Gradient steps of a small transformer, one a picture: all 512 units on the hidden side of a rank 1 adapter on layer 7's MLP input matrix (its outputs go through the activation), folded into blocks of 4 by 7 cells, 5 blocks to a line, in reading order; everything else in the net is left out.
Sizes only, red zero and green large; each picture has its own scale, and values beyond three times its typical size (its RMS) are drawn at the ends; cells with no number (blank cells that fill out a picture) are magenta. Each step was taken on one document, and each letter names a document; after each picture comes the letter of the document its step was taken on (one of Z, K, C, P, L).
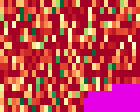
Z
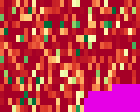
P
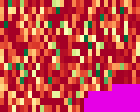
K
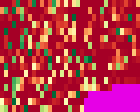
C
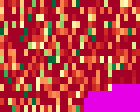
P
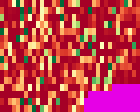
P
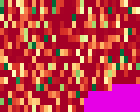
K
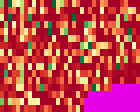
K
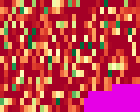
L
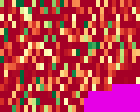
K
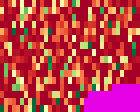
L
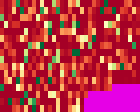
P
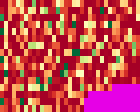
K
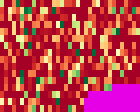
L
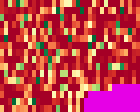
Z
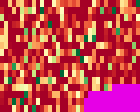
P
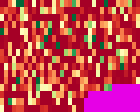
Z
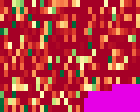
C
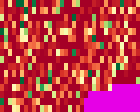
K
